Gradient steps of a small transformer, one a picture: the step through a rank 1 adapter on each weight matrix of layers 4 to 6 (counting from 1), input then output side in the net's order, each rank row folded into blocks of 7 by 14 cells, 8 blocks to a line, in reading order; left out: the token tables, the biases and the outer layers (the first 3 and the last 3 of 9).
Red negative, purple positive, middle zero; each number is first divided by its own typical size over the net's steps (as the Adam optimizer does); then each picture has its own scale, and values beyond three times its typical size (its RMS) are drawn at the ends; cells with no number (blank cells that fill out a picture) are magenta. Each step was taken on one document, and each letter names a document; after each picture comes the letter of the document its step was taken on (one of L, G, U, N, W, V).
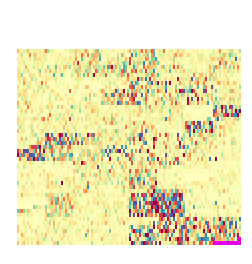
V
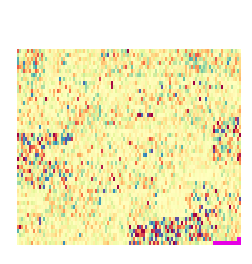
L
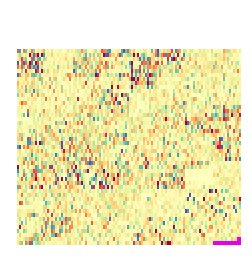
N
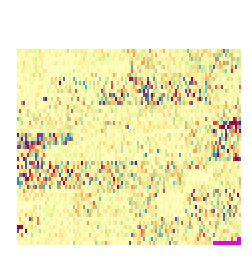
L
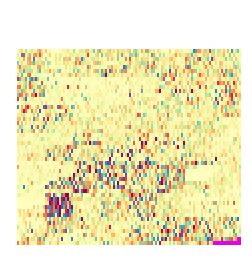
V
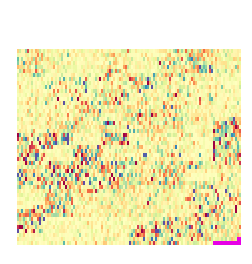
L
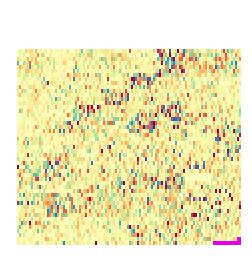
N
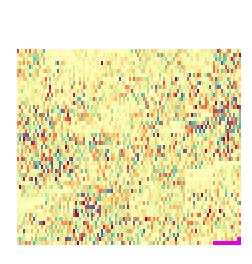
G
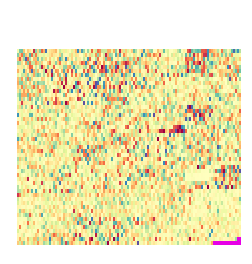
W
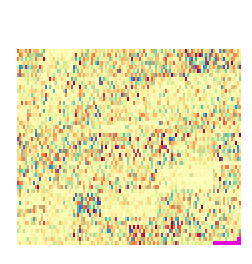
G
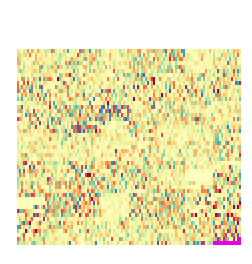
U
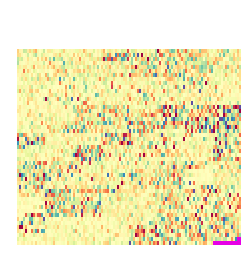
L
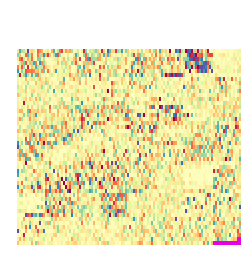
U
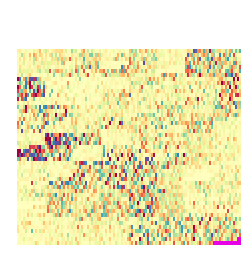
V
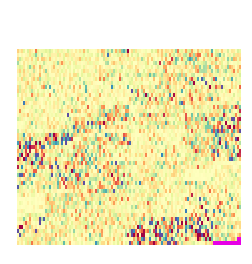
L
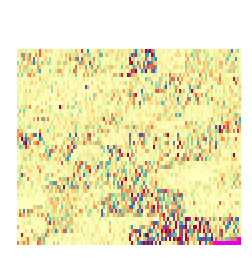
V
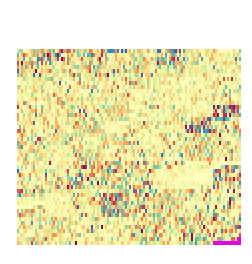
U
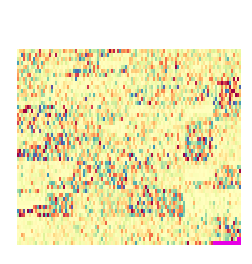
V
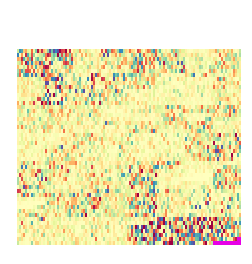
U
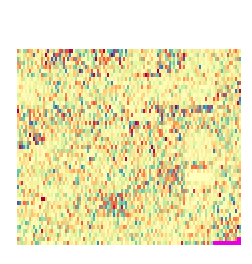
U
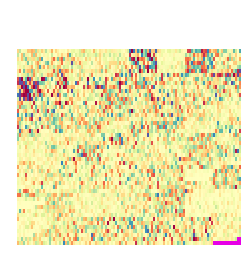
W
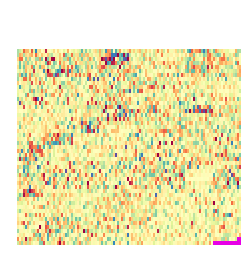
W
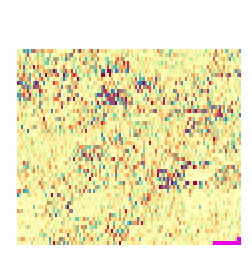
W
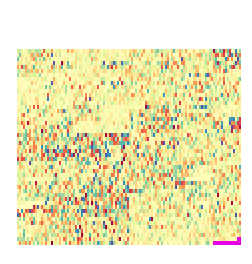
G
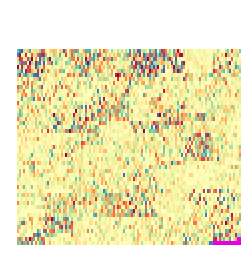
U
